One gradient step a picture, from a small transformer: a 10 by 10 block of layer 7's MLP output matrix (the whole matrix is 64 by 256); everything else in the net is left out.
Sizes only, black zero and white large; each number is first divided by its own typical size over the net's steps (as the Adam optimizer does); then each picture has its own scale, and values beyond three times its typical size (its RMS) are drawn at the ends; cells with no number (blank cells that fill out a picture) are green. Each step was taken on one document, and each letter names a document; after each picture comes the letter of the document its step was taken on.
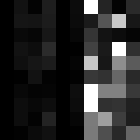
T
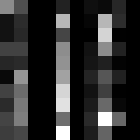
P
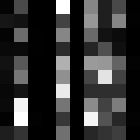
P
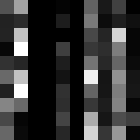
P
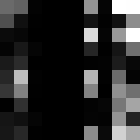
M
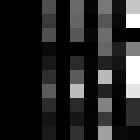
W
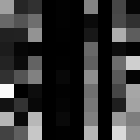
M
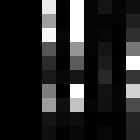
W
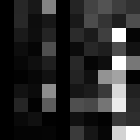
T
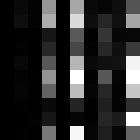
W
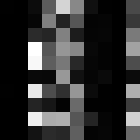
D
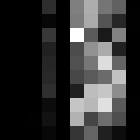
T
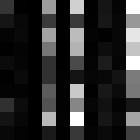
W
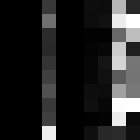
T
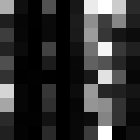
T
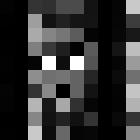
D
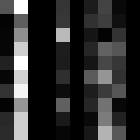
P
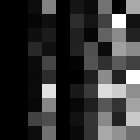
T
